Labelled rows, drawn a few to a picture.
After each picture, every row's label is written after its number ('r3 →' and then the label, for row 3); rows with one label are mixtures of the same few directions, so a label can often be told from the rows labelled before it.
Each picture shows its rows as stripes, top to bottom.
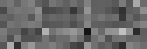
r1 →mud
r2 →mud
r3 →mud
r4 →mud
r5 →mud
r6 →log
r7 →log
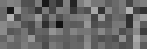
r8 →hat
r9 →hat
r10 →hat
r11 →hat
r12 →mud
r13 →mud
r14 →mud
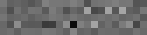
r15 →mud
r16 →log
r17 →mud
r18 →hat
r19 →hat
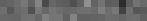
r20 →mud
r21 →mud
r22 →hat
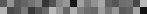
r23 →hat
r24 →mud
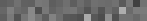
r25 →mud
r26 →mud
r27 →log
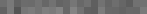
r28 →hat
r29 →hat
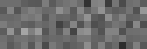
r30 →log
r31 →hat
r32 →log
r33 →hat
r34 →log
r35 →log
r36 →mud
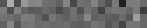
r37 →log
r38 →hat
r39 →mud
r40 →log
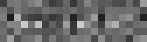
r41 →mud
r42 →hat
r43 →hat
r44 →log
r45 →hat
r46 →hat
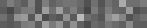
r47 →mud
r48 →hat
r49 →log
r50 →hat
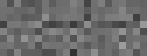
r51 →log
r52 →mud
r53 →mud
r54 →mud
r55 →mud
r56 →log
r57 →mud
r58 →hat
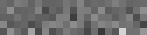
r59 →log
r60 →hat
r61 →hat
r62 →mud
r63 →mud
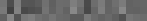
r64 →log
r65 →log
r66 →log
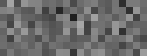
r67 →log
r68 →hat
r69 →hat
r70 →log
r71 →log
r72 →hat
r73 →mud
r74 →hat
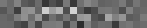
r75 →hat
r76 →hat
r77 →log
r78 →log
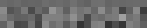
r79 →log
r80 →mud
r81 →mud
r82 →log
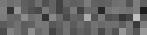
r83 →hat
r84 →hat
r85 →mud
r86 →mud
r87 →mud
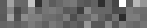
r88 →mud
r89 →log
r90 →log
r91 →log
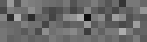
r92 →log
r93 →mud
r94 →log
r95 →mud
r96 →mud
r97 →mud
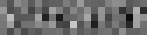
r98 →log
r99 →mud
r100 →hat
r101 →hat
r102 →log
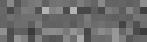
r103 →hat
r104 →hat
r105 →mud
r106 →mud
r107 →mud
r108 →log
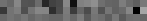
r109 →hat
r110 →mud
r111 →log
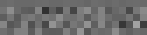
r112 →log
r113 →hat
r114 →hat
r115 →mud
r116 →log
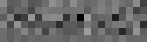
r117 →mud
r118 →mud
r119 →log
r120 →hat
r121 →mud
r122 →log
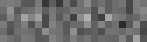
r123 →hat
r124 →hat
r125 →log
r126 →mud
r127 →hat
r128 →mud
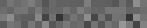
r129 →mud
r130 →log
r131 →hat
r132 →mud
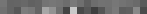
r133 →mud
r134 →hat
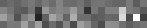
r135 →hat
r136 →mud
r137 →mud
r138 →log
